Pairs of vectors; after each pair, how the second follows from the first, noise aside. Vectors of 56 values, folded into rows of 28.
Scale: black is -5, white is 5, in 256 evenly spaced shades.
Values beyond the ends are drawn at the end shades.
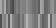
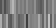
sign-scrambled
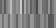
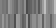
wrapped around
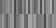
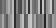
scaled up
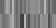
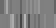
partly zeroed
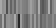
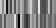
scaled up
